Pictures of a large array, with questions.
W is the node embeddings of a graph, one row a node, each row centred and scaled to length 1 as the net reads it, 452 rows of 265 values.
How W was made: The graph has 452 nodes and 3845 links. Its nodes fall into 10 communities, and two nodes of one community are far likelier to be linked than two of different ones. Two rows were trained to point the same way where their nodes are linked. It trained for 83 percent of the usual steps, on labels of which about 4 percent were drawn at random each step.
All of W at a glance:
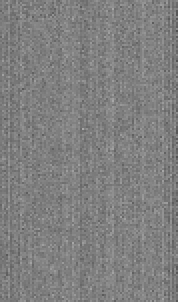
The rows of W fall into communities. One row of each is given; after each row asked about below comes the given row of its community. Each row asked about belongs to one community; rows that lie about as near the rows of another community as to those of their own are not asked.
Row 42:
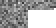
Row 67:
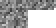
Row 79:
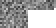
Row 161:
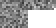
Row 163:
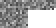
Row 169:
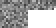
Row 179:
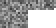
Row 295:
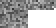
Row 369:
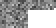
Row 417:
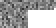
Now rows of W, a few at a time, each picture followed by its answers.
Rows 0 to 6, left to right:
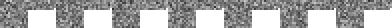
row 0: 417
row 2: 161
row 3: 417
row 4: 169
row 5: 295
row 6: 369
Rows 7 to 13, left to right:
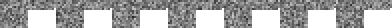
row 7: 369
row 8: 67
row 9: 42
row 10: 42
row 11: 295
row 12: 417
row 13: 179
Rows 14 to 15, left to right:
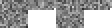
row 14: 179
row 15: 161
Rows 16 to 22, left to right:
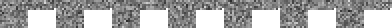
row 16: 295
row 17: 163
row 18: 295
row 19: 169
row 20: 163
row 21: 67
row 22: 179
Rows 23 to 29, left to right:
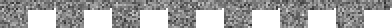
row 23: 79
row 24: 417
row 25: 161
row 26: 417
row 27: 42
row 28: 369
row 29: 79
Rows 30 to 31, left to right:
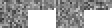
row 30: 161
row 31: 369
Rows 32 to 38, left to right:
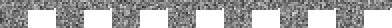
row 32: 161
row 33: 161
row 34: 163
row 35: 169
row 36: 42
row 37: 179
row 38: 169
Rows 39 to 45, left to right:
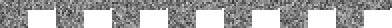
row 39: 161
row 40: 79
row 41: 169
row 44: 369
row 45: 42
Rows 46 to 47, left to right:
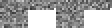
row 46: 163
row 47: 67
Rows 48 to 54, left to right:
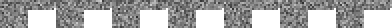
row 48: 169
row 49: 79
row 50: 67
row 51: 417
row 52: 295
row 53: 79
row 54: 295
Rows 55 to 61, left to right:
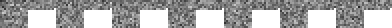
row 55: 179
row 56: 67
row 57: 417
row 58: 295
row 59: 79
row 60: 295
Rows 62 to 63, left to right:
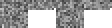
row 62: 169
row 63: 161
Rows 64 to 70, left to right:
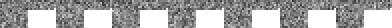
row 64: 67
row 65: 179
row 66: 42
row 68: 369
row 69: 161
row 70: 179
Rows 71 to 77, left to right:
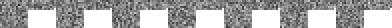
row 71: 295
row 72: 163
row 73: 369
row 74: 369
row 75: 79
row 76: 417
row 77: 161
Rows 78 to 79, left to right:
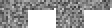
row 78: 163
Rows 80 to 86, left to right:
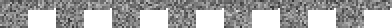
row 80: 67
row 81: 161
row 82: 161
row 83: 417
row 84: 42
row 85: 42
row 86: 163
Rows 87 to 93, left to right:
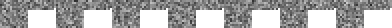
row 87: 417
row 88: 295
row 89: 169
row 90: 169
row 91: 295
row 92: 295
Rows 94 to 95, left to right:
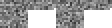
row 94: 161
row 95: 369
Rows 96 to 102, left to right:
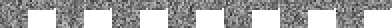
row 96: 163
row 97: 67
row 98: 161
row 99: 79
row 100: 79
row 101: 369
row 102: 295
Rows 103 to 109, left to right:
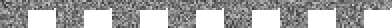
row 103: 169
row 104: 42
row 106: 179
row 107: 42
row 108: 295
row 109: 369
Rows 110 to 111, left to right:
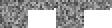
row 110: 179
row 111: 163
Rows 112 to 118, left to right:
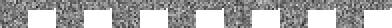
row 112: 79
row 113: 417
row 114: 161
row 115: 42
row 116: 295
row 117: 417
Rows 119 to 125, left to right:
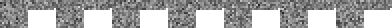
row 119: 42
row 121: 417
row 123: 163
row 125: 79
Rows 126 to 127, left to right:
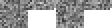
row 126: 161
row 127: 295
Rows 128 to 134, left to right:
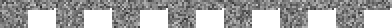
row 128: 161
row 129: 163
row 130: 161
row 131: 369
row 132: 163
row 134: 163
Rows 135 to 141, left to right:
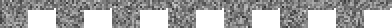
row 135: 67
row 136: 79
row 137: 369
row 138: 417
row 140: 161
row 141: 417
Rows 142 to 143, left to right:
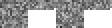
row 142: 163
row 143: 67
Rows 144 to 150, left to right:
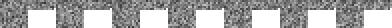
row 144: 163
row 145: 42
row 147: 42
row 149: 67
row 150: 67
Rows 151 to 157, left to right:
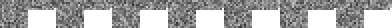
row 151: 179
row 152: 163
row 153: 67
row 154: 417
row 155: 161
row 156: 79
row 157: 369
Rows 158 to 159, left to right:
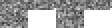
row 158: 369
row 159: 163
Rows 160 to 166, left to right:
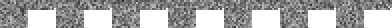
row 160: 67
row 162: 42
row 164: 67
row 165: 79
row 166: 179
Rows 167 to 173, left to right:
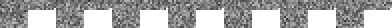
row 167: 295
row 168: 369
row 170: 79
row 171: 161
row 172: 79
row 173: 295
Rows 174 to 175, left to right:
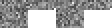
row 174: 67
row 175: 369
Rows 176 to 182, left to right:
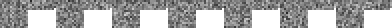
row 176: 42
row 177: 417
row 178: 179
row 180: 67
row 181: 417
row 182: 79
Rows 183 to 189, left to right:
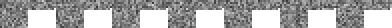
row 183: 163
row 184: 161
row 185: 42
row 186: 417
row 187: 161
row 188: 163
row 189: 179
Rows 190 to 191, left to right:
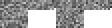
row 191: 42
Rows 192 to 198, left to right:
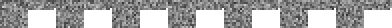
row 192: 42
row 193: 179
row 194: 79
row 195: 169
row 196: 161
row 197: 163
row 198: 295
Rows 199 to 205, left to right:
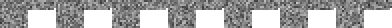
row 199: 79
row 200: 161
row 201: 417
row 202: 369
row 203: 417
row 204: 369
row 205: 369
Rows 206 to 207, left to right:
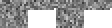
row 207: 67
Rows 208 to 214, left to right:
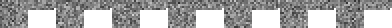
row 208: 169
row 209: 42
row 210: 369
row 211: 369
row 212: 417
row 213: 79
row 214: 179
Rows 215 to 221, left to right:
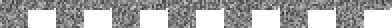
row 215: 67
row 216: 79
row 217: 295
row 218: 369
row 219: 417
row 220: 295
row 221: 67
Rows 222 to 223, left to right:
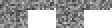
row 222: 295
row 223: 295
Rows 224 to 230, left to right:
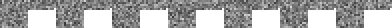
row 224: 369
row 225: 369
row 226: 161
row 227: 295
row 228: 42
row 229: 417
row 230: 169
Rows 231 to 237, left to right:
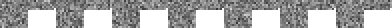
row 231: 169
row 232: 295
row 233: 417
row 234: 295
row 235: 369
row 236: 295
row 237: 79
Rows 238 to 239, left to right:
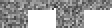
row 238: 169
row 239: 67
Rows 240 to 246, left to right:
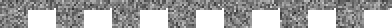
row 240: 42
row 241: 295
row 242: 67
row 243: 179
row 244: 295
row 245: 161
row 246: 42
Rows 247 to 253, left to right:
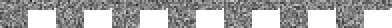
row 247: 161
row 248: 417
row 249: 169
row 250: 161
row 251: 295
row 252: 79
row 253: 79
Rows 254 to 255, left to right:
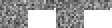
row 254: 42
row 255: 161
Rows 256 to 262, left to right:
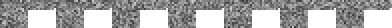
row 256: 42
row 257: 42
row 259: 79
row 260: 179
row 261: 161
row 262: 417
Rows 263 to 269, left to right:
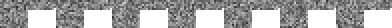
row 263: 417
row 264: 179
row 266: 67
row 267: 369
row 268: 67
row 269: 79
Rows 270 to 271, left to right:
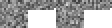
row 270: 79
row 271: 179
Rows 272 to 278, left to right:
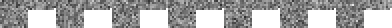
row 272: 42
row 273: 163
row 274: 67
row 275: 79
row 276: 42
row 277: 295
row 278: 161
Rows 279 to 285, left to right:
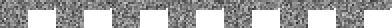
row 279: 79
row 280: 417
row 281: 79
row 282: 42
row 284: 179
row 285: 67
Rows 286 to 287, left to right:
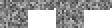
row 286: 179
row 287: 163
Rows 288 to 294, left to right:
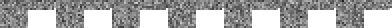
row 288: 67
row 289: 169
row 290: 42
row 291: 79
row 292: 417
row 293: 295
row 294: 163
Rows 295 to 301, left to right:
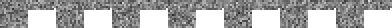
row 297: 161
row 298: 369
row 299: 161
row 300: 67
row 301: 161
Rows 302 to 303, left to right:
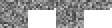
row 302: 79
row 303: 369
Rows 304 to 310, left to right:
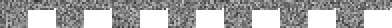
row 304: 67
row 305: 369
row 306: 161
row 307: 67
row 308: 79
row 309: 295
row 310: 417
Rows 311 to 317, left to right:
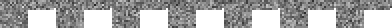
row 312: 79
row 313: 417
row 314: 42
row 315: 369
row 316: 163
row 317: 161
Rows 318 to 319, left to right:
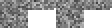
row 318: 161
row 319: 79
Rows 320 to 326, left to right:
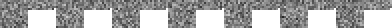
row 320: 161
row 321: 67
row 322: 417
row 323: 163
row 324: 417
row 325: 42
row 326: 161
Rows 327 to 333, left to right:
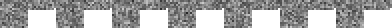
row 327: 369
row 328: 295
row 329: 295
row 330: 295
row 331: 42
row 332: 369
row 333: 417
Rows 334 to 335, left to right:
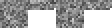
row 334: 295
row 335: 169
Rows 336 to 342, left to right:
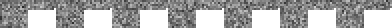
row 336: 42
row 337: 161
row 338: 417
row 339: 295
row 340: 79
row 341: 67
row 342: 163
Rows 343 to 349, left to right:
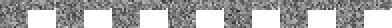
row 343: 295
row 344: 417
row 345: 295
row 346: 161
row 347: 179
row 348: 295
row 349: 179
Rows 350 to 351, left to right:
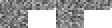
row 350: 161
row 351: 369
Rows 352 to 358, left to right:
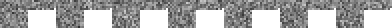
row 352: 79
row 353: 161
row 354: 42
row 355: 295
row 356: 417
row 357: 295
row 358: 161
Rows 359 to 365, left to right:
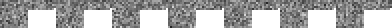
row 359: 42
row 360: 169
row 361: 417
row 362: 79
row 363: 369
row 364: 369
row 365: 42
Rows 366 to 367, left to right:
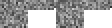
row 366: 79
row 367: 42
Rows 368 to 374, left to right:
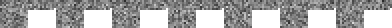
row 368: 369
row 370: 369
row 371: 163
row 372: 417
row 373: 295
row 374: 42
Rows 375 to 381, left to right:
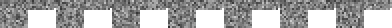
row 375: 369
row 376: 169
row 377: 42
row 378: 417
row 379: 67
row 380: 79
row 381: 417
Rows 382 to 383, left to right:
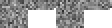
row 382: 179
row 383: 417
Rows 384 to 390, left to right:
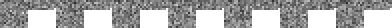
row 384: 369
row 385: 417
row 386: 163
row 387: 67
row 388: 163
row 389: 163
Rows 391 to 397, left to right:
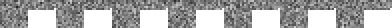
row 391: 163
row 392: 67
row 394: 179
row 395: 417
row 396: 169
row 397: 369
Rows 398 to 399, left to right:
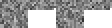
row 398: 163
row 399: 79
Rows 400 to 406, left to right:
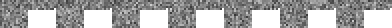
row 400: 169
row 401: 42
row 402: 42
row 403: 79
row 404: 295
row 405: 295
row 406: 369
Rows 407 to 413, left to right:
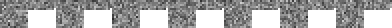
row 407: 79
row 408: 67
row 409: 67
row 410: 369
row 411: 369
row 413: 67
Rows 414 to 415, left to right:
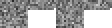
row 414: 295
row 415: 42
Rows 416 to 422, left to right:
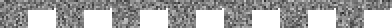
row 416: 163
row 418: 163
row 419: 169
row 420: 169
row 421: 163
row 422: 67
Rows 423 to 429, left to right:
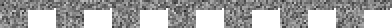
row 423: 417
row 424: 163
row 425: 42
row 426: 67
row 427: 163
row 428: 79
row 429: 79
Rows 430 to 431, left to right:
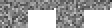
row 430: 169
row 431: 67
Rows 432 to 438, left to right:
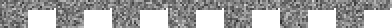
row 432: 161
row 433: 295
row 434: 369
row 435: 163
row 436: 161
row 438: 295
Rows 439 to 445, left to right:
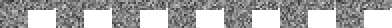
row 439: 42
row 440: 417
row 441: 79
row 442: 417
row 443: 79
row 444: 295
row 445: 369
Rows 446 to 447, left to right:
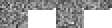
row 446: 369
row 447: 42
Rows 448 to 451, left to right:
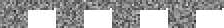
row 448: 67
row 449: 417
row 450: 161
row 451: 169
